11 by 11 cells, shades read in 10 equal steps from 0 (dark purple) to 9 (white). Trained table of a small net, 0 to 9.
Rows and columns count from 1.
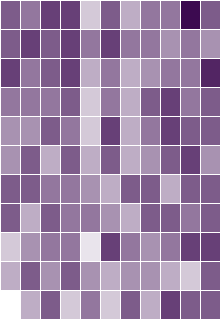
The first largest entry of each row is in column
5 9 5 5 5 3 6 2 5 10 1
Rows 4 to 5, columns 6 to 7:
4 6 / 2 6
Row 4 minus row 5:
-1 -1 1 -1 0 2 0 -1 0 1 0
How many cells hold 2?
15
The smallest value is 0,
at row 1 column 10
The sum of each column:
50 45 40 38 63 44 55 47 41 36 34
